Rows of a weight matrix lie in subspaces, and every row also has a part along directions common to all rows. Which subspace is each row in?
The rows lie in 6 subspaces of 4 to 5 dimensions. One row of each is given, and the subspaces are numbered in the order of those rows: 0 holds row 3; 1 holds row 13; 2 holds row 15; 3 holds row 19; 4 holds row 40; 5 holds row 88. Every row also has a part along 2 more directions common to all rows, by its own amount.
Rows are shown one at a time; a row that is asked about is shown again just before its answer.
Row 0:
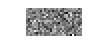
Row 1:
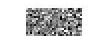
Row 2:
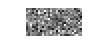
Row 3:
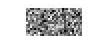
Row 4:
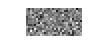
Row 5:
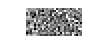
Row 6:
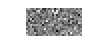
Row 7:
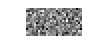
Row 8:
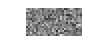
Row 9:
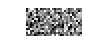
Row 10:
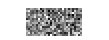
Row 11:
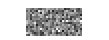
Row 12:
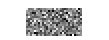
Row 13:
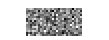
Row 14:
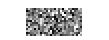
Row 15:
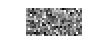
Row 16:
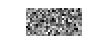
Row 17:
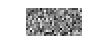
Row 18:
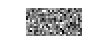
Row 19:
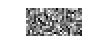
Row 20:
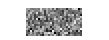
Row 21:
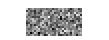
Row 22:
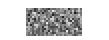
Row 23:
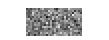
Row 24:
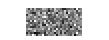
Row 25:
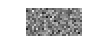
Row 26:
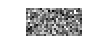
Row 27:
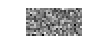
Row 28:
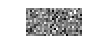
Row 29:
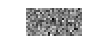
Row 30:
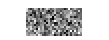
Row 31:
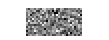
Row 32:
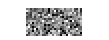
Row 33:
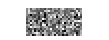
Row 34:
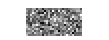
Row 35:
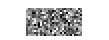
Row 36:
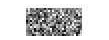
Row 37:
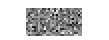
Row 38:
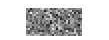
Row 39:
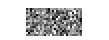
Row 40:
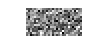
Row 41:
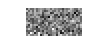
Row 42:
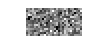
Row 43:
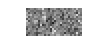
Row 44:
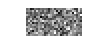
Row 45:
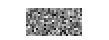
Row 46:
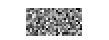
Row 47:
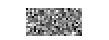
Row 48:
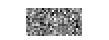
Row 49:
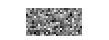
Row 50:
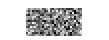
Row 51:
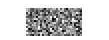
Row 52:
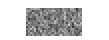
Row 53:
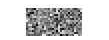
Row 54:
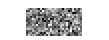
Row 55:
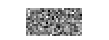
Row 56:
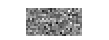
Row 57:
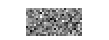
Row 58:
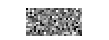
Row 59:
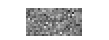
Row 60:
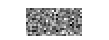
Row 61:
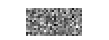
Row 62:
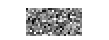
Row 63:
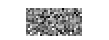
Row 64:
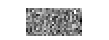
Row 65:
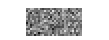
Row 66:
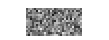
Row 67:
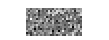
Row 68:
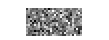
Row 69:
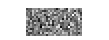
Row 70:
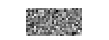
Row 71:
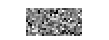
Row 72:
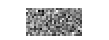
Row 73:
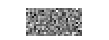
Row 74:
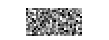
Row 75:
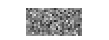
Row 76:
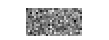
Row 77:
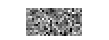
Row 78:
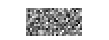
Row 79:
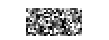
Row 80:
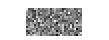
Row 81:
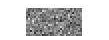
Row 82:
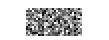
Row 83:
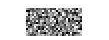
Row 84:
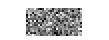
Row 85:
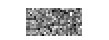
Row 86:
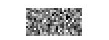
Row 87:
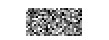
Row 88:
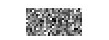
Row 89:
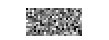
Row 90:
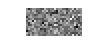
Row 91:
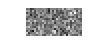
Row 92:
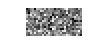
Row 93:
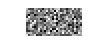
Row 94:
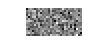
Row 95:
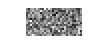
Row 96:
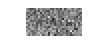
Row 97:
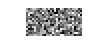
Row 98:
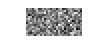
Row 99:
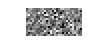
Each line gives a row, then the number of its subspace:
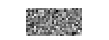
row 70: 4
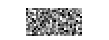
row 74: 0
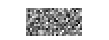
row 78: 4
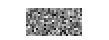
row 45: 5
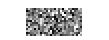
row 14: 1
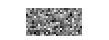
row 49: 2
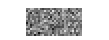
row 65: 0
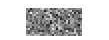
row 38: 0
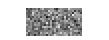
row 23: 3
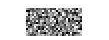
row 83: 4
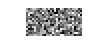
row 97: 1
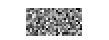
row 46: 4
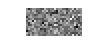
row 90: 1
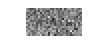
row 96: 5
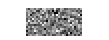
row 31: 1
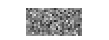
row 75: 0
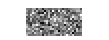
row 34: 1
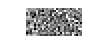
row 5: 4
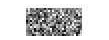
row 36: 2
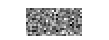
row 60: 1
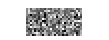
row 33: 2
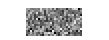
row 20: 3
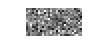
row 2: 1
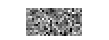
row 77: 3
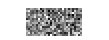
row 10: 3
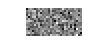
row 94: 0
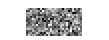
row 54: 3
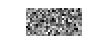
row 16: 5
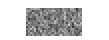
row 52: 0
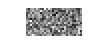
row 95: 2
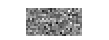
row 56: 3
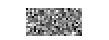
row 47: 4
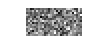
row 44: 5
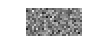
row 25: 5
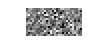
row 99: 1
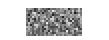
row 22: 5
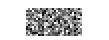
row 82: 5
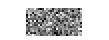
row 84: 2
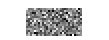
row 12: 2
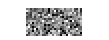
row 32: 5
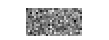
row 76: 3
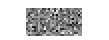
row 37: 1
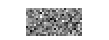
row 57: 4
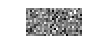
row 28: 5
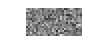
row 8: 0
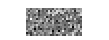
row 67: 4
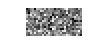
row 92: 2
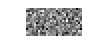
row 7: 4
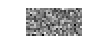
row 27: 2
